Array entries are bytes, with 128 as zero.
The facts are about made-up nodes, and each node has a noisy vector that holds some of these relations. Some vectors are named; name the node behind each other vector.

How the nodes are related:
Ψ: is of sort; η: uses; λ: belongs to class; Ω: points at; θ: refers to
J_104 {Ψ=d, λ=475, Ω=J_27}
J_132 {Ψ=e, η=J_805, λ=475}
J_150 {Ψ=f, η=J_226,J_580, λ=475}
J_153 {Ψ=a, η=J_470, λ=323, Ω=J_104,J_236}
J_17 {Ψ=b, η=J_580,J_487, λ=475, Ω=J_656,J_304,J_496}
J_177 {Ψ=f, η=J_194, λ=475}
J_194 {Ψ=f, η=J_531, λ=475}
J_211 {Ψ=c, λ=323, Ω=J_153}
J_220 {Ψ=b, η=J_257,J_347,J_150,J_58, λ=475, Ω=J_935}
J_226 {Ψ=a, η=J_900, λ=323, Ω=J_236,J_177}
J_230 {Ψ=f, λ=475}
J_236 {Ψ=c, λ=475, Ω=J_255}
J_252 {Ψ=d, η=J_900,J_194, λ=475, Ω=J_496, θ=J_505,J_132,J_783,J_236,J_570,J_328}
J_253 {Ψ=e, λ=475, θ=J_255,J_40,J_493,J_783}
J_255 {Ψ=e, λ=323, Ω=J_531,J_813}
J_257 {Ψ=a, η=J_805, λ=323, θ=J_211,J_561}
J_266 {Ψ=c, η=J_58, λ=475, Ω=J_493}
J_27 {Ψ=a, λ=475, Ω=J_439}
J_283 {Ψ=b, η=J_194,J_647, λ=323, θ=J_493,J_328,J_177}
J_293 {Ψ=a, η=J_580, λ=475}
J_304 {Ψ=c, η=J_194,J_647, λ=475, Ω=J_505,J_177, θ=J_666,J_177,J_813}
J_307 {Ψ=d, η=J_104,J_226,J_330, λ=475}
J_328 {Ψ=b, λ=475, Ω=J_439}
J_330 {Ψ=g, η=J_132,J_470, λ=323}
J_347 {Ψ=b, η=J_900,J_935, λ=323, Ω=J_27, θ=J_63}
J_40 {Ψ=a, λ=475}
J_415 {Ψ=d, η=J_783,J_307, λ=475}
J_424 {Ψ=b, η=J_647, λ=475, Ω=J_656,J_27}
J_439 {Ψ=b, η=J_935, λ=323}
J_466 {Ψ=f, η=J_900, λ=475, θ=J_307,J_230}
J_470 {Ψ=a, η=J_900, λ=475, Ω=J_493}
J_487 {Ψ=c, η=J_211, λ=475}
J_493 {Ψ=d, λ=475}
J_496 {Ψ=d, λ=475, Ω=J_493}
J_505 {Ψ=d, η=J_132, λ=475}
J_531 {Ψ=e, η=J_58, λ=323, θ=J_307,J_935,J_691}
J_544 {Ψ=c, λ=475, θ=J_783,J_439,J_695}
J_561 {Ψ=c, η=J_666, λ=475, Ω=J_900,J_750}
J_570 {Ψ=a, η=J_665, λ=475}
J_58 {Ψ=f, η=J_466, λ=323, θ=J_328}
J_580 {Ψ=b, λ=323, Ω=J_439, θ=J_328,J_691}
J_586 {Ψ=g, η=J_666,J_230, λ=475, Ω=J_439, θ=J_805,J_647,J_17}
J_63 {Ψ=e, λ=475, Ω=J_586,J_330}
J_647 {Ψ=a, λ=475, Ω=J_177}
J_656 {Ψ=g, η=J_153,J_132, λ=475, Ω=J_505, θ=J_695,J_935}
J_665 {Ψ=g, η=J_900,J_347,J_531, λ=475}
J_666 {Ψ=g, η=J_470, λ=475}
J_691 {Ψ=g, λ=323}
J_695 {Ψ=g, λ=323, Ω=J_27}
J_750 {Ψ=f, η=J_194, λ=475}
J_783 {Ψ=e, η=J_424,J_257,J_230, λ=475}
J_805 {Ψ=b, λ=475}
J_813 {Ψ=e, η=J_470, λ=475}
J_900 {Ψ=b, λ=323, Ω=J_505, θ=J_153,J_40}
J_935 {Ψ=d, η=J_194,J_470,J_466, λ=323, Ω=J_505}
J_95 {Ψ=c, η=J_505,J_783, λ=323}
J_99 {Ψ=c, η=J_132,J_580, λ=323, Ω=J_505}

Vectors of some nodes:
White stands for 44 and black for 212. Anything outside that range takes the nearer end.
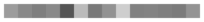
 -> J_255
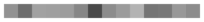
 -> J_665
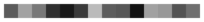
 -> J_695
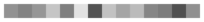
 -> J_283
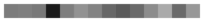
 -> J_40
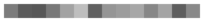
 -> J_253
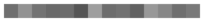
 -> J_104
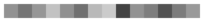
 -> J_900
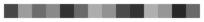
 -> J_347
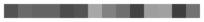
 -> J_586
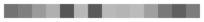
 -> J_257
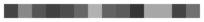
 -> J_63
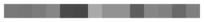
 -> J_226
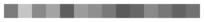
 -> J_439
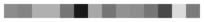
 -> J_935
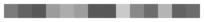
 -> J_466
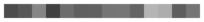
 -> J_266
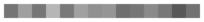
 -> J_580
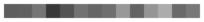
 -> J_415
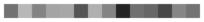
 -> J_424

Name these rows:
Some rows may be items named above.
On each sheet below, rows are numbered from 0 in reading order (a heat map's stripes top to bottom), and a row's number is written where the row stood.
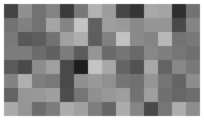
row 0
J_347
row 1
J_58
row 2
J_544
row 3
J_104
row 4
J_99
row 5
J_153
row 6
J_211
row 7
J_236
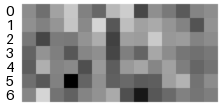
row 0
J_900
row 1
J_283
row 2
J_252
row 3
J_470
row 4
J_95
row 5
J_493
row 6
J_328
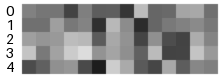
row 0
J_307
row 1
J_17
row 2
J_220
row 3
J_177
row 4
J_99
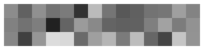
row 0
J_647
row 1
J_40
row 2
J_304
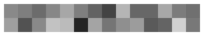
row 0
J_230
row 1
J_656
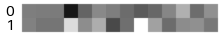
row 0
J_40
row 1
J_531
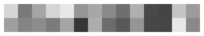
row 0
J_177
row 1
J_505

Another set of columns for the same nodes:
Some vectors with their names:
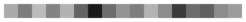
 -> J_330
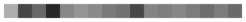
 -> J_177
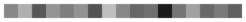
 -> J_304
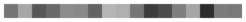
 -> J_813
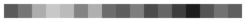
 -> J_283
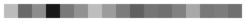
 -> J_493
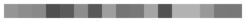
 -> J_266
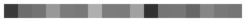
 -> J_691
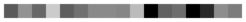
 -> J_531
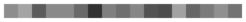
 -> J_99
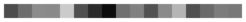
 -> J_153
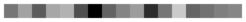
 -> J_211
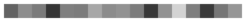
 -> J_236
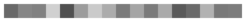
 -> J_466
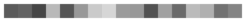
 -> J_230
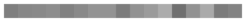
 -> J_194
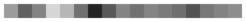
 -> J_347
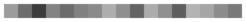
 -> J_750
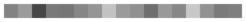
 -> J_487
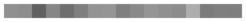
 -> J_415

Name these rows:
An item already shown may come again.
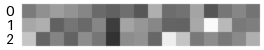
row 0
J_95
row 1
J_561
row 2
J_27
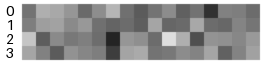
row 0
J_252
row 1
J_95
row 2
J_27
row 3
J_104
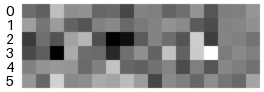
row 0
J_695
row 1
J_656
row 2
J_226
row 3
J_647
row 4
J_252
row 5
J_328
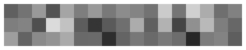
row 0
J_40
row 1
J_257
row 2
J_900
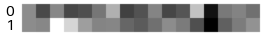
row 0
J_935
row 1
J_580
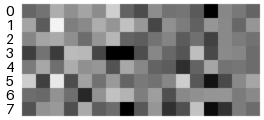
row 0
J_58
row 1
J_328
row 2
J_252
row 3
J_226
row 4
J_304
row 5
J_439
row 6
J_307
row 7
J_255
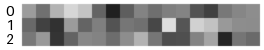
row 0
J_347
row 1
J_17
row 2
J_813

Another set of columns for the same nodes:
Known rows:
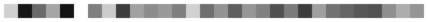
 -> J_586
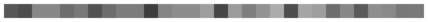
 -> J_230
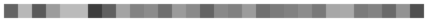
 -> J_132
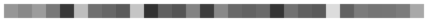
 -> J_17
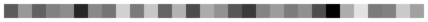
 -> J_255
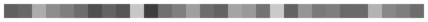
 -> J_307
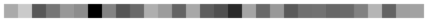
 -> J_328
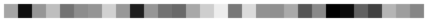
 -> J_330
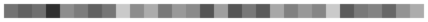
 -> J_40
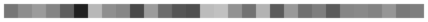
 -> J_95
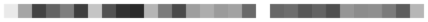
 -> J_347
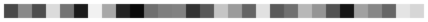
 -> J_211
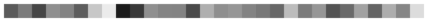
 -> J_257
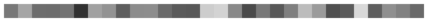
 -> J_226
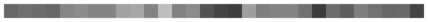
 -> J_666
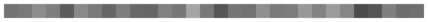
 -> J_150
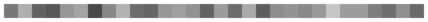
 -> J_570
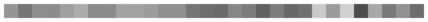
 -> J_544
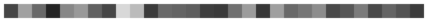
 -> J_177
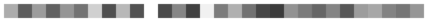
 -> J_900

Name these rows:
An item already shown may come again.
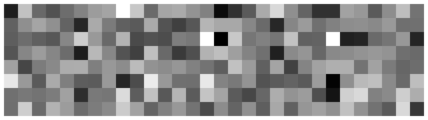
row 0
J_813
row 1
J_99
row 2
J_750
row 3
J_99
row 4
J_656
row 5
J_580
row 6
J_255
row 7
J_236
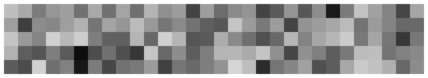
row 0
J_283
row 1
J_656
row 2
J_252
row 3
J_695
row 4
J_935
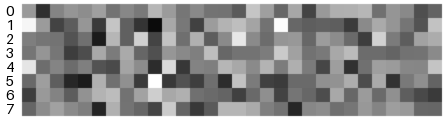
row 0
J_656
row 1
J_347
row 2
J_153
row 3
J_27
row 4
J_439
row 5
J_647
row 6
J_304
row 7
J_99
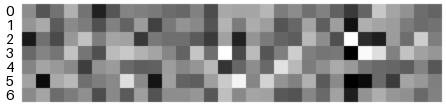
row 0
J_691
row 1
J_58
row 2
J_561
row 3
J_531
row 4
J_104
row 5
J_330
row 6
J_58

